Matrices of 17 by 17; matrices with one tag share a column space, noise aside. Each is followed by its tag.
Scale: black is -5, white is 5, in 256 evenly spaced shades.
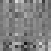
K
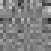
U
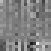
K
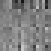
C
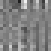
C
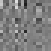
U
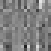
C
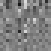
U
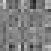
C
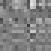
U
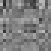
U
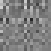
U
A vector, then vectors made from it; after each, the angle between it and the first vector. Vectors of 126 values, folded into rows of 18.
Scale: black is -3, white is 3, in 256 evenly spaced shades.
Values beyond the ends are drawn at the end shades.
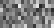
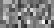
partly opposed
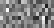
partly opposed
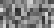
partly aligned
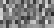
partly aligned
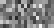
orthogonal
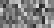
nearly parallel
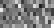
nearly parallel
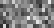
orthogonal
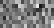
nearly parallel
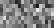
nearly opposite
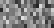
nearly opposite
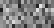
nearly opposite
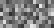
partly opposed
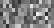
orthogonal
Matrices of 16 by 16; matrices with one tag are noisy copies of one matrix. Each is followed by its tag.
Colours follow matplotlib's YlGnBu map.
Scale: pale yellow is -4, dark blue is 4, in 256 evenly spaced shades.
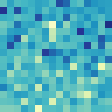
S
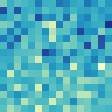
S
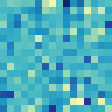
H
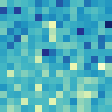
S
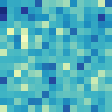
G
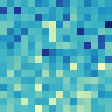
S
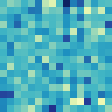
H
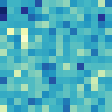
G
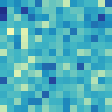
G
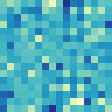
H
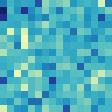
G
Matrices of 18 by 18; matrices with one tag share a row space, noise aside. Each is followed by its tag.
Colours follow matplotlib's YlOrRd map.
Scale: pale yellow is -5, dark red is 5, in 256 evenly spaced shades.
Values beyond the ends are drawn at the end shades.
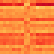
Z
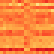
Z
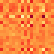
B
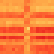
Z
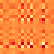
B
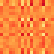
B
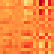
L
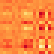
L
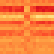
Z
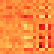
L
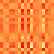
B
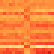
Z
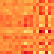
L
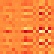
L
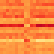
Z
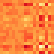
L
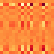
B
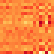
L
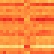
Z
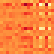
L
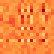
B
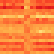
Z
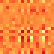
B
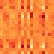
B
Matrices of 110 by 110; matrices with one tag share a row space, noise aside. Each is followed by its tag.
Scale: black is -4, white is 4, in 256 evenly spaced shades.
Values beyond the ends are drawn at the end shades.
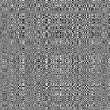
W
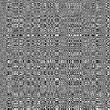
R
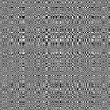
W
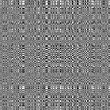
W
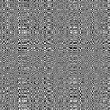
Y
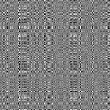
Y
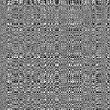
R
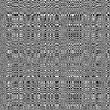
R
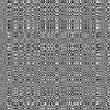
R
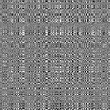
W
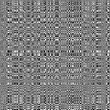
R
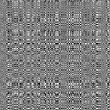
R
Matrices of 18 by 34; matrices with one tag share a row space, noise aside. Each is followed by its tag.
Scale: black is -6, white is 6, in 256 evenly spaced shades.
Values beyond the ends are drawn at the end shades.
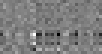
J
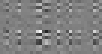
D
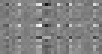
D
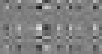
D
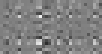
D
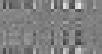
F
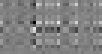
J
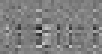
D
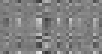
D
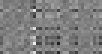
J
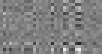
F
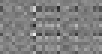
J
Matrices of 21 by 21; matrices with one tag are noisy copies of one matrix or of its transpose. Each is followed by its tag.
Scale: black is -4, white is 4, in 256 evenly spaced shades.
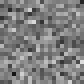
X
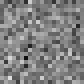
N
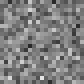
N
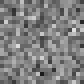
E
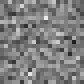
E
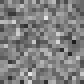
E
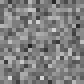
N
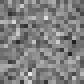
E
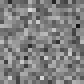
N
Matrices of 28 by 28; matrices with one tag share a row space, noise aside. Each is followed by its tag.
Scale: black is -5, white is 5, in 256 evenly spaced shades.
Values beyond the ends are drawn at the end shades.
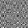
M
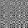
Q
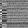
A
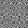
Q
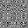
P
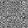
P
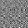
Q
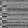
A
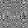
P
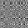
Q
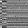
A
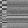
A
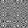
M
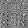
P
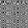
M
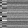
A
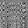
P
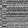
A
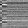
A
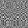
M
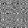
M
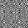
Q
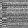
A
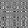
M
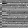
A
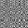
Q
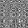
Q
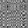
P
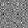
M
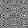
P
